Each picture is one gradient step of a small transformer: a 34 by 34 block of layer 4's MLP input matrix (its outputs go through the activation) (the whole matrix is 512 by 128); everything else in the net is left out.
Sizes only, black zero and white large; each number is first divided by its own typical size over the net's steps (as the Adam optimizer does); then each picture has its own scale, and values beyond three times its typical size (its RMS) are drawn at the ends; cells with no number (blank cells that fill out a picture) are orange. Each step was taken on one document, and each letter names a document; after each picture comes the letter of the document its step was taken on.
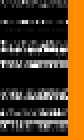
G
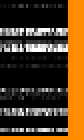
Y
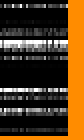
Y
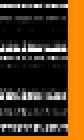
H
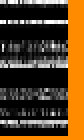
G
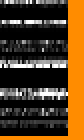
G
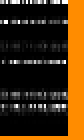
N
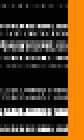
Y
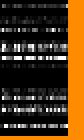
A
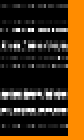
A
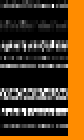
G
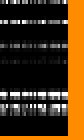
N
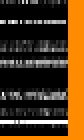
G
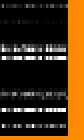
A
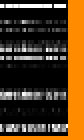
H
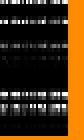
N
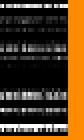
H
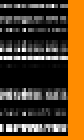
H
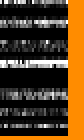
G
